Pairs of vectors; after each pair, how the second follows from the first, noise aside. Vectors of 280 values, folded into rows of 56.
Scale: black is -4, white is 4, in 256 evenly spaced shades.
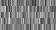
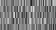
shuffled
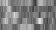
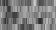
negated
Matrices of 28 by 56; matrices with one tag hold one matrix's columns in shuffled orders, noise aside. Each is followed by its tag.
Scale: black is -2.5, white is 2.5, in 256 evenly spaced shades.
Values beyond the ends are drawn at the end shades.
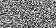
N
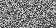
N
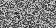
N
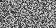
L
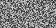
L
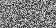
N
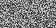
N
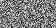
L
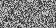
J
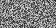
L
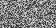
N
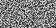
N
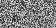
J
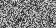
J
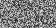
J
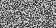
N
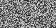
L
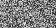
J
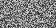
N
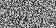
J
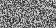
J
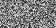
L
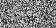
J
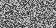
N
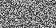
N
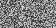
L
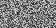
N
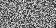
L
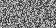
J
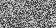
N
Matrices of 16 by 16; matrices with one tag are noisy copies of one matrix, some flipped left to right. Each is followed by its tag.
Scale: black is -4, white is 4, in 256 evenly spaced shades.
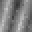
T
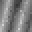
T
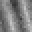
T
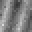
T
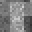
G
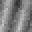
T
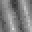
T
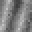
T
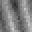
T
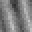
T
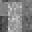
G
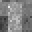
G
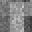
G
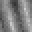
T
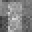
G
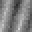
T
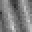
T
